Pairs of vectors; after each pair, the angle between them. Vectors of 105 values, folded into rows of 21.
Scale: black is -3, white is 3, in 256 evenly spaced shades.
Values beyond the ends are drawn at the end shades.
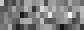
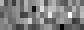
nearly parallel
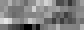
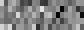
orthogonal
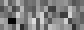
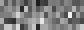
partly aligned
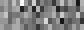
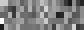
orthogonal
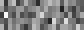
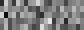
nearly opposite
